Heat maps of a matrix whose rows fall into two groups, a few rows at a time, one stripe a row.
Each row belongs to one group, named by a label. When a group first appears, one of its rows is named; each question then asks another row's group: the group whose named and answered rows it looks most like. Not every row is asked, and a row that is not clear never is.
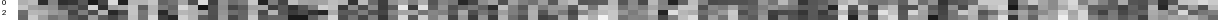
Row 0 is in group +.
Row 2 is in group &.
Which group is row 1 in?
&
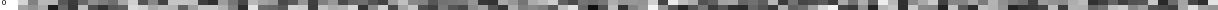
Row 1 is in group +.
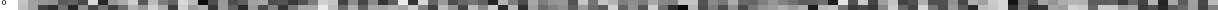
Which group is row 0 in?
&
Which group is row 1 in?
+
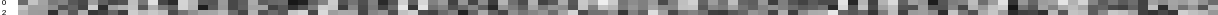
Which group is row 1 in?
&
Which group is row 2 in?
+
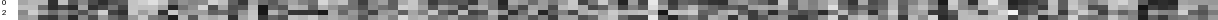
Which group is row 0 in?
+
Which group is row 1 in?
+
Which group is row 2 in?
&
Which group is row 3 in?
+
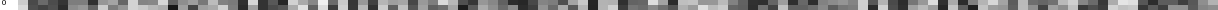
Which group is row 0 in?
+
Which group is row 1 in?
+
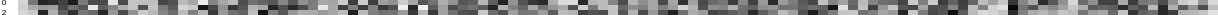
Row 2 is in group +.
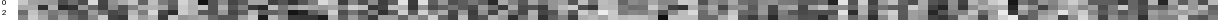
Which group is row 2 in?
&
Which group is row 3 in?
&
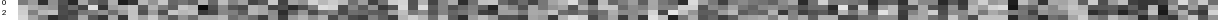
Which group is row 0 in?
+
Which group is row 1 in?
&
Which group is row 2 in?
&
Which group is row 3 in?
+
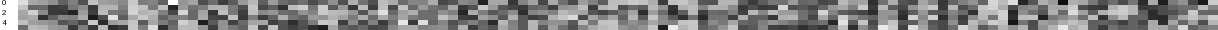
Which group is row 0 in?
&
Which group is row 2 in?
+
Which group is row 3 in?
+
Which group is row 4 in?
&
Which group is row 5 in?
&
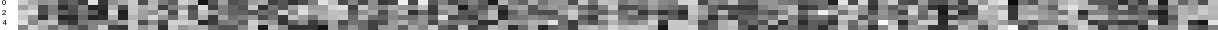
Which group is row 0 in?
&
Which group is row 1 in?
+
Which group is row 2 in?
+
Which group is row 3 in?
+
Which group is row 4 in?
&
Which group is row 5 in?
&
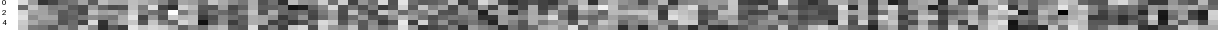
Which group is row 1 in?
&
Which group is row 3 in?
&
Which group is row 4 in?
&
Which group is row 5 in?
+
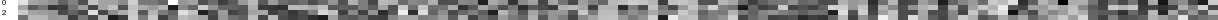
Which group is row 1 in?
+
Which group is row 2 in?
&
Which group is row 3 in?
&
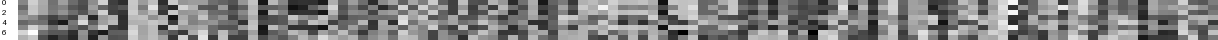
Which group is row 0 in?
&
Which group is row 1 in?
&
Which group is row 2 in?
&
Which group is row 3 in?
+
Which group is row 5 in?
&
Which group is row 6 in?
+
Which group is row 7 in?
+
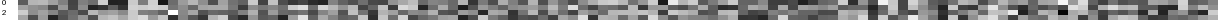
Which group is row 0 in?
&
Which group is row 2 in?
&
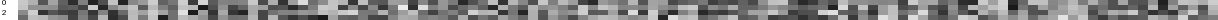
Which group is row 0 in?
+
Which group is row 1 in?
&
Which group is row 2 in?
+
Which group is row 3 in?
&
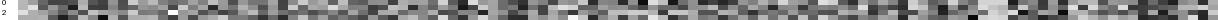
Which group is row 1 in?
+
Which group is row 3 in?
+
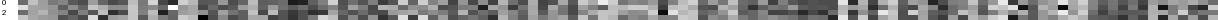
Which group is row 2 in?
&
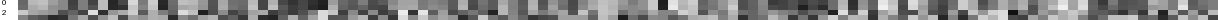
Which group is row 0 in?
&
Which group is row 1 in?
&
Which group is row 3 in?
+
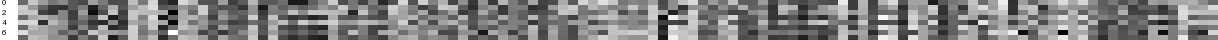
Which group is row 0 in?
&
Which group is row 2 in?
+
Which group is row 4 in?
+
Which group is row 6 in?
&
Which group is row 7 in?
&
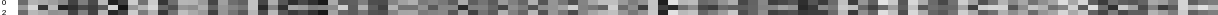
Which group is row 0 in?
&
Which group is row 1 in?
+
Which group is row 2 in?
&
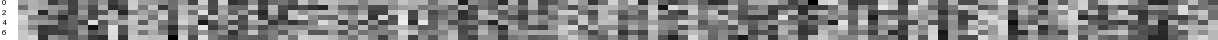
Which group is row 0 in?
+
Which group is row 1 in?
&
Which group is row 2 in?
+
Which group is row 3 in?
+
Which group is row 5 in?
+
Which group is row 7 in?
+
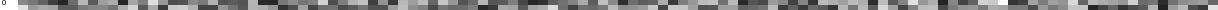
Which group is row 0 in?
+
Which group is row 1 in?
&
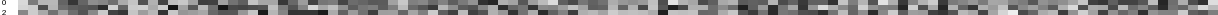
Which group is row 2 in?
&
